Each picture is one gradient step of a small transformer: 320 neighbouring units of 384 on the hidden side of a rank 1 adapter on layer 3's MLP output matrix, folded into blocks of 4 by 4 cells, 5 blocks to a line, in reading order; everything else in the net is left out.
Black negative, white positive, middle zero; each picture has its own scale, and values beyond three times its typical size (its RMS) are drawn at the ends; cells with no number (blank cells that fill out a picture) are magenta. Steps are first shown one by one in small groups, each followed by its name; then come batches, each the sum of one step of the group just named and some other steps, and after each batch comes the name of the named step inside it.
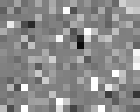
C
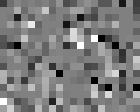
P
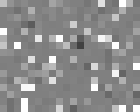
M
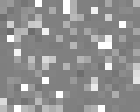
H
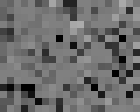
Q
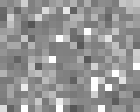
C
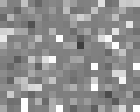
M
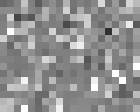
P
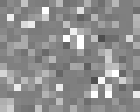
P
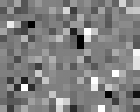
C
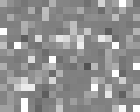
M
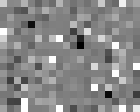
M
